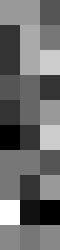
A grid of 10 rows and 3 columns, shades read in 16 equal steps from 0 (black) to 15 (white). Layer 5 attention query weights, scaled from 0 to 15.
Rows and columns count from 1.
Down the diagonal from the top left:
9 10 12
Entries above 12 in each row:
0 0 0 0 0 0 0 0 1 0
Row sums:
23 20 25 14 18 15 19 19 16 23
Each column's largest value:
15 10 12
